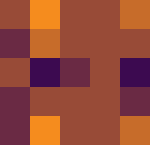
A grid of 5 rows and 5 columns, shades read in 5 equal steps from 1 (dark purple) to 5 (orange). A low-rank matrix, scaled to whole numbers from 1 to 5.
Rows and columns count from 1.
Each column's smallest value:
2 1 2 3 1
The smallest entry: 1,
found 2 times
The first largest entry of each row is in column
2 2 1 2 2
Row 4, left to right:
2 3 3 3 2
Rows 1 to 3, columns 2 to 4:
5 3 3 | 4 3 3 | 1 2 3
